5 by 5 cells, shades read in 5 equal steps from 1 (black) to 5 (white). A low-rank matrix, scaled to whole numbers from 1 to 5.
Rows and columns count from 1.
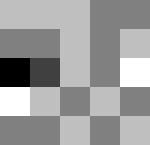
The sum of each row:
18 17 15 19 17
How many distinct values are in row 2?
2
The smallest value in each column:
1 2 3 3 3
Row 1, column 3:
4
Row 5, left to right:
3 3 4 3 4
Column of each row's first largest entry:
1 3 5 1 3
